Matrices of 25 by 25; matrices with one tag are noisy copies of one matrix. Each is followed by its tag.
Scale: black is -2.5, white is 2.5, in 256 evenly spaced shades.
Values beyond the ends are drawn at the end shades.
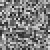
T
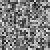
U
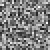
T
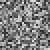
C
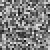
T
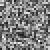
T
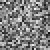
C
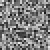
T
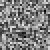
T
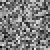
C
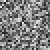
C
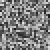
T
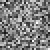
C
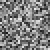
C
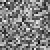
C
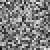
C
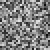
C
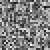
U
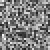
T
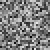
C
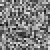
T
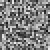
T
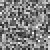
T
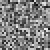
U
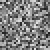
C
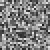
T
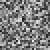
C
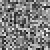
U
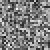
U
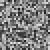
T
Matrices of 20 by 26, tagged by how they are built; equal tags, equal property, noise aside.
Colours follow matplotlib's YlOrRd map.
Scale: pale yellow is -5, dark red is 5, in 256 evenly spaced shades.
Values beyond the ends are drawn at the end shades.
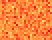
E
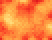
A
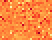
E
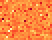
E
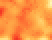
A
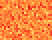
E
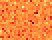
E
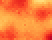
A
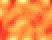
A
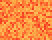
E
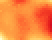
A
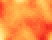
A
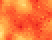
A
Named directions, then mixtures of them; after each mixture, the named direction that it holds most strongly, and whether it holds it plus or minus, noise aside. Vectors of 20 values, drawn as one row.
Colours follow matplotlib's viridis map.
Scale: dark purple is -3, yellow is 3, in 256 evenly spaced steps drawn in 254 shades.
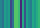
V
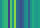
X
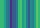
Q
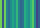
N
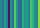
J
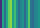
Q, minus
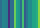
J, plus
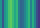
Q, minus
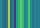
X, minus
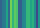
Q, minus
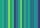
J, minus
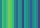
J, minus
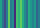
X, minus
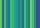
N, plus
